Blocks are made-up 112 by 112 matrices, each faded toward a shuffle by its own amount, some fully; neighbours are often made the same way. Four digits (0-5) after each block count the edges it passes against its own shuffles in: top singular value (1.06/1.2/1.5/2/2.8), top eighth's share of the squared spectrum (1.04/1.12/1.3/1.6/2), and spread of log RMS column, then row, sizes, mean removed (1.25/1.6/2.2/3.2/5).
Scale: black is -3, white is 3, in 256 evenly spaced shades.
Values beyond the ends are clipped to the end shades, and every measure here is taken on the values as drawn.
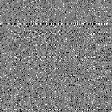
5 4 2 3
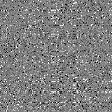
4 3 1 2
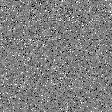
3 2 0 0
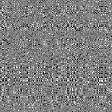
5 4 3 4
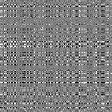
5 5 4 5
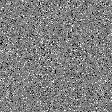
3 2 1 0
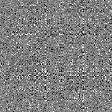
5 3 2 2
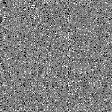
4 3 2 2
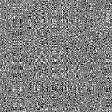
5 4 3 2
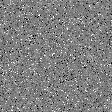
0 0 0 0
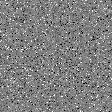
3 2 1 1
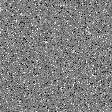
2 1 0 0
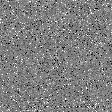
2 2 0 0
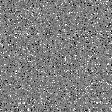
3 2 1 1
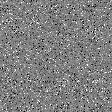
2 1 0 0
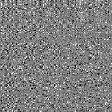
4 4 3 3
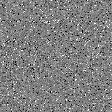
3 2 0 1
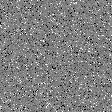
0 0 0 0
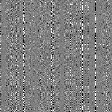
5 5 4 1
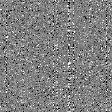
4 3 3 1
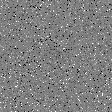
0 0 0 0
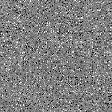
4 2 1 1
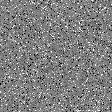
0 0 0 0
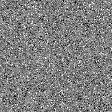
3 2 1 1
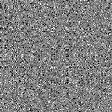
4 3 1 2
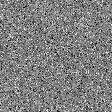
2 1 0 0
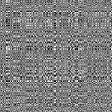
5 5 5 4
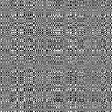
5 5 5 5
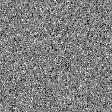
3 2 1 0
